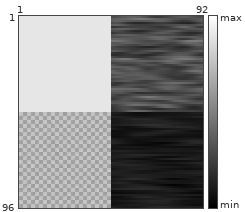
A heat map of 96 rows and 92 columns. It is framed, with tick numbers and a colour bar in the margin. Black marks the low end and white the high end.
The table splits into 2 rows of 2 panels. Panel 1,1: very high, flat. Panel 1,2: low, streaked across. Panel 2,1: high, checkered. Panel 2,2: very low, streaked across, faint in contrast.
